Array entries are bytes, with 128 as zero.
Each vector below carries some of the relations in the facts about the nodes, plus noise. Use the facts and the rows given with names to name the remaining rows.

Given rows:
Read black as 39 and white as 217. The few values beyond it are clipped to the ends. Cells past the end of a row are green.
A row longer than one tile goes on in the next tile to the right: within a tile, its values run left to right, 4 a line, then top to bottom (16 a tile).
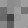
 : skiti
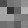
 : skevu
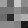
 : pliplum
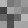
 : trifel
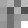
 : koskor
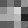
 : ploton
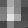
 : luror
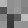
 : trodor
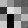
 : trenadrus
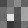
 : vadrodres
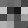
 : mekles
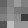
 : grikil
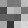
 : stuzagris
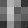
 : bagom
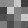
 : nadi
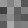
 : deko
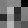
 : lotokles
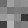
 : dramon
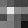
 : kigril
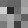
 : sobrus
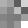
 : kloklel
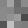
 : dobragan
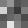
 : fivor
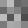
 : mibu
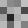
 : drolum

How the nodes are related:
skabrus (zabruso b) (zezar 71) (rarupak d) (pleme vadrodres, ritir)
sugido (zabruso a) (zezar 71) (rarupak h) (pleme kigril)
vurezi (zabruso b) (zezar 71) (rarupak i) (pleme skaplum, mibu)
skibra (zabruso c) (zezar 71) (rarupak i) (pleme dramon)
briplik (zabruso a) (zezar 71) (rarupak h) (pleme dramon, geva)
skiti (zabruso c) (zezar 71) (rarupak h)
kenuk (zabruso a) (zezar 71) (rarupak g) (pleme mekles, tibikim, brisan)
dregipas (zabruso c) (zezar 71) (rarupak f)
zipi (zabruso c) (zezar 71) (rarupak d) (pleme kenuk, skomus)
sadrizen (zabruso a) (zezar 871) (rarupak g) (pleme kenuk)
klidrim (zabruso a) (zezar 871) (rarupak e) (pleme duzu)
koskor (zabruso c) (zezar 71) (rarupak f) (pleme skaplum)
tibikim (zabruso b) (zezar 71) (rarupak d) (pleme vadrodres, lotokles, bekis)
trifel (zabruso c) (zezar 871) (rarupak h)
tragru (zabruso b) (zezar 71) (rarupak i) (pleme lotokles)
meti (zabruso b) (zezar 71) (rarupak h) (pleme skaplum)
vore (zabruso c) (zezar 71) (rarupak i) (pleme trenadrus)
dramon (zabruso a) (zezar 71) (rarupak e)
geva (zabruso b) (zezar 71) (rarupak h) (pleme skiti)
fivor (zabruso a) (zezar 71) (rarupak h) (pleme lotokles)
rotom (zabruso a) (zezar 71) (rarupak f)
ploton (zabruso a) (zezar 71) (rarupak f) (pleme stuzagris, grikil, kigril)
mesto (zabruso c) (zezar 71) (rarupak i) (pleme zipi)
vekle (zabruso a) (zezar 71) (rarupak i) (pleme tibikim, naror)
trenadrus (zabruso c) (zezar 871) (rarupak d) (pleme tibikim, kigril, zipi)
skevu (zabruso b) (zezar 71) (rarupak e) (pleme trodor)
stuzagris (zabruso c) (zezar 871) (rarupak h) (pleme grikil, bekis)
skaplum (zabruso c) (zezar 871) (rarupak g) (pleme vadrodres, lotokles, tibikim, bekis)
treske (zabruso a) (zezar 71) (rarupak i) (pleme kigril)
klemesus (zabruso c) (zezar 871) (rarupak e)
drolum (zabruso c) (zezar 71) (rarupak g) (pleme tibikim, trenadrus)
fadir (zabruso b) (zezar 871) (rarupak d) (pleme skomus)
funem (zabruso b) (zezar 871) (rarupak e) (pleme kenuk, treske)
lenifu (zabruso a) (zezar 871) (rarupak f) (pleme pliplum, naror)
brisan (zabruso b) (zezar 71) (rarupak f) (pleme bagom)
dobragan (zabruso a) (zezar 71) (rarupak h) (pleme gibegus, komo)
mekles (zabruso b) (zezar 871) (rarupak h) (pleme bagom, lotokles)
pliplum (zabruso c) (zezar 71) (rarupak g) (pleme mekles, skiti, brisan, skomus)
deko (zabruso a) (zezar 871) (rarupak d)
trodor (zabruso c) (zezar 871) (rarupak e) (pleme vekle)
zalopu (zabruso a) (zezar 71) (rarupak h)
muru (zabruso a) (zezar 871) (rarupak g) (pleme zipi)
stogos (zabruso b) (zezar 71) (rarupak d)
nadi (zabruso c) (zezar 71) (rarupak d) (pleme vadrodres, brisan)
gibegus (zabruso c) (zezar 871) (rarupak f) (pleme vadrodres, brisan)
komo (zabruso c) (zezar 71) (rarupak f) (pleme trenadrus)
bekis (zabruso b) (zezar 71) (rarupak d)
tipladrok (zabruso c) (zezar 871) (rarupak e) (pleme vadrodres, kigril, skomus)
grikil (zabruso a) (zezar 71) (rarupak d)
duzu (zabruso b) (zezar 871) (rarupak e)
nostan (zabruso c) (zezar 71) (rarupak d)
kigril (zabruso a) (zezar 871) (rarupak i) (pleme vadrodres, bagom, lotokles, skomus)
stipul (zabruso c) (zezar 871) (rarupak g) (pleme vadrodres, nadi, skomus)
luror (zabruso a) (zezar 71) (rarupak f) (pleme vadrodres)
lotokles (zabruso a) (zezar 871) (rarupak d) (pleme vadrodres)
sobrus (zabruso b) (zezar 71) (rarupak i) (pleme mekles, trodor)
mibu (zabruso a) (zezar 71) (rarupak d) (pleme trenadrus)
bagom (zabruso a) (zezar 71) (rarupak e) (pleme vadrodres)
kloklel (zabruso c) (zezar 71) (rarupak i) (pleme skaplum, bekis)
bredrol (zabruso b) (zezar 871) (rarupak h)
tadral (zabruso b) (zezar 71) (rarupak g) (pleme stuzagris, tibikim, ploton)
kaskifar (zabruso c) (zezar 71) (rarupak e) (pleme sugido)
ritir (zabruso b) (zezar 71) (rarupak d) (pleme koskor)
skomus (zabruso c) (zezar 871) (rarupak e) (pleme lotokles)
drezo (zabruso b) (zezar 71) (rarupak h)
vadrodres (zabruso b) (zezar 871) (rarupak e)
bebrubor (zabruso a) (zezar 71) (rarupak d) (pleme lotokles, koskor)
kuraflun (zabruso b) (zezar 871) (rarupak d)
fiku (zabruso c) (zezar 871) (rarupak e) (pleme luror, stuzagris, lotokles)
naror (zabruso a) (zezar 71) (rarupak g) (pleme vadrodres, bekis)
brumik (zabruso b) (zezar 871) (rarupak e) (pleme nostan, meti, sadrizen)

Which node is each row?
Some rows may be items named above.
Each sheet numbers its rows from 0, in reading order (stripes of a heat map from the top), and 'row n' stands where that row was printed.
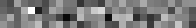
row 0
kuraflun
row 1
tragru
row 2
skomus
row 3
treske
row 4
rotom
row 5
fiku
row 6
muru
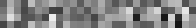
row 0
luror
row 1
skaplum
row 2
deko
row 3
nostan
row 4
ploton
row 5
ploton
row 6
komo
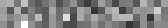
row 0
koskor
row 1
bredrol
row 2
vadrodres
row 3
stogos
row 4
brisan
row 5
mesto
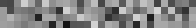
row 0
tadral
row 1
pliplum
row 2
gibegus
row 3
vekle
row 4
stipul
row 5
vore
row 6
tibikim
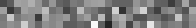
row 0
bekis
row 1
mesto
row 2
funem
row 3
kenuk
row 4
sobrus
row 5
fivor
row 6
skabrus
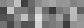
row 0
nadi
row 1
naror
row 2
dregipas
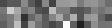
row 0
sugido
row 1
fadir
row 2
kenuk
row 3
klidrim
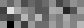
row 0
tipladrok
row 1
bredrol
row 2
ritir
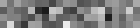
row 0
sadrizen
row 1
mekles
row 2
bebrubor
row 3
ploton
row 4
skibra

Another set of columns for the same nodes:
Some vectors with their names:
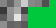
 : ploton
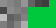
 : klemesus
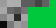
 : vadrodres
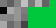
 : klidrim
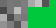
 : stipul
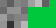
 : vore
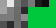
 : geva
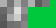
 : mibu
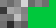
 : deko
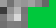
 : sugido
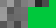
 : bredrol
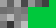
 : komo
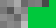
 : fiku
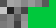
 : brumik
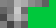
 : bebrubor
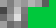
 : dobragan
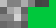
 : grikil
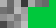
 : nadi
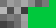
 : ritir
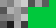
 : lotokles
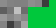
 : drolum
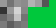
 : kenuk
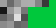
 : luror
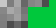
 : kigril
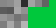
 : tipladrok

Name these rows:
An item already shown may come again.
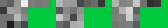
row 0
deko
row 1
skomus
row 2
grikil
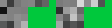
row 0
dregipas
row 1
sadrizen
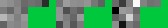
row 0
stuzagris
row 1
mekles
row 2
rotom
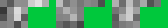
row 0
muru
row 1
kigril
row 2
mibu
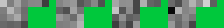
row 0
kigril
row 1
fiku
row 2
tragru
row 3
klidrim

